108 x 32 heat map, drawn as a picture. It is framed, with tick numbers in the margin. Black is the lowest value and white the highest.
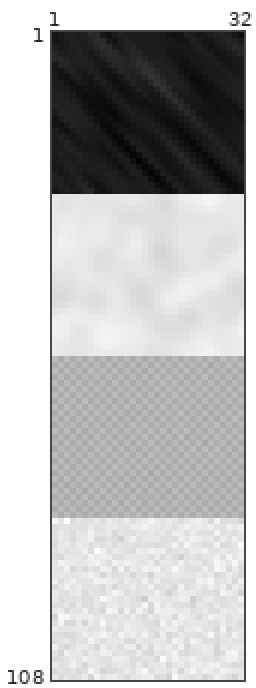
The table splits into 4 rows of 1 panel. Panel 1,1: very low, slanting down to the right, faint in contrast. Panel 2,1: very high, blotchy, faint in contrast. Panel 3,1: high, checkered, faint in contrast. Panel 4,1: very high, fine-grained, faint in contrast.
